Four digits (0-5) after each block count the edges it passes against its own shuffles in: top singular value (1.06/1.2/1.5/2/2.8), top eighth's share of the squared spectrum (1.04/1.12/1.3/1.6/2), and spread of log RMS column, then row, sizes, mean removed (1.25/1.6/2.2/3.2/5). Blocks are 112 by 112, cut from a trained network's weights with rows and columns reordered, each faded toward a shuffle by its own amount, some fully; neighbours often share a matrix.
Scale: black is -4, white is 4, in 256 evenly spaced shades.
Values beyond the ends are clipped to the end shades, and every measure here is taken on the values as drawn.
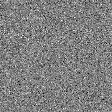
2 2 0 1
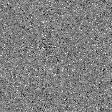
2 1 1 1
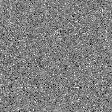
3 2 1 1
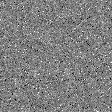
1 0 0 0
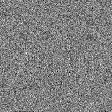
3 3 1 1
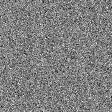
0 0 0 0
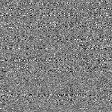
3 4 1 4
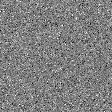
0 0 0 0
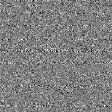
2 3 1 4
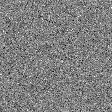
0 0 0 0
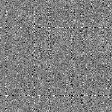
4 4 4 2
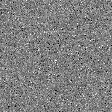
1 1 0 0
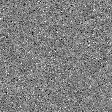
0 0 0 0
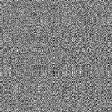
4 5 3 3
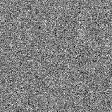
2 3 1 1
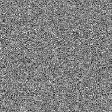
3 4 2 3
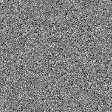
2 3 1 1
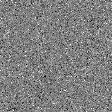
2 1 1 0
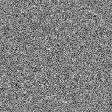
3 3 1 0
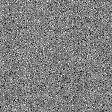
1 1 0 0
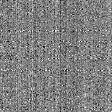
3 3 1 3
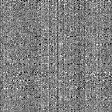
4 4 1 3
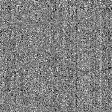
3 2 1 2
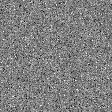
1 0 0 0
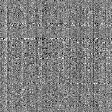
4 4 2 3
